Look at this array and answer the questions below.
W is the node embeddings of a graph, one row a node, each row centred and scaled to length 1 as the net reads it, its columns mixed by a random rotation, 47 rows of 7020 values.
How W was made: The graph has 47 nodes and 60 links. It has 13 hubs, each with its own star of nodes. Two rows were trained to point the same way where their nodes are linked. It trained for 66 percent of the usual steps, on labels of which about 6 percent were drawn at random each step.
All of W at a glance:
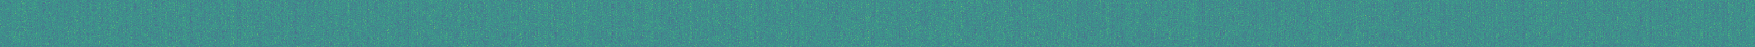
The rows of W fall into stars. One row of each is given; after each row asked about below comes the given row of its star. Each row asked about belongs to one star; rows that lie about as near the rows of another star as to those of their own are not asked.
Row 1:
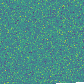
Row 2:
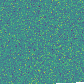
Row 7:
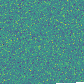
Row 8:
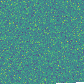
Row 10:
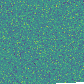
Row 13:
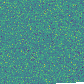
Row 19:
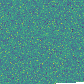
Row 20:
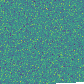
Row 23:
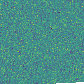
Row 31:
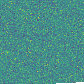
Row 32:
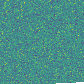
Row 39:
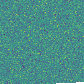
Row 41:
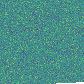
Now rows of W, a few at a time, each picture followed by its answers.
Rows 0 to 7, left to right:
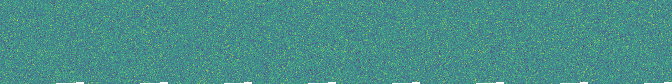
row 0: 32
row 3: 2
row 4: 7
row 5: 23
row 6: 39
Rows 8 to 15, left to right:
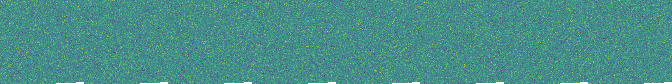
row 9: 2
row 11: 13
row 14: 41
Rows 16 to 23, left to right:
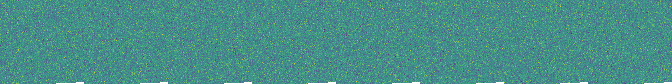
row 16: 1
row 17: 19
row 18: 7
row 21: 8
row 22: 10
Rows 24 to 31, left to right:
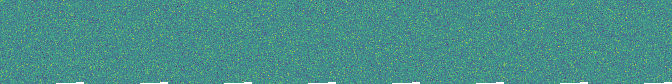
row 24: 20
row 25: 39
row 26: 10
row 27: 8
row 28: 10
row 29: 19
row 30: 13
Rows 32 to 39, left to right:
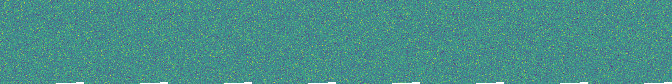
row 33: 32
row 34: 32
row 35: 32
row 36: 23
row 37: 31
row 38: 31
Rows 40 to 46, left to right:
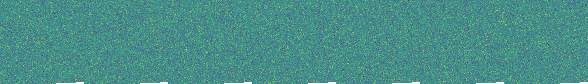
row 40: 8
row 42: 1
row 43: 1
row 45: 23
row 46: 10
